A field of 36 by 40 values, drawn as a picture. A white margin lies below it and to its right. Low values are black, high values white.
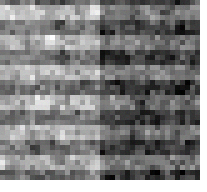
The left part is higher, up to a seam about 50% of the way across. Streaks run across, left to right. Stripes running across repeat 6 times from top to bottom.
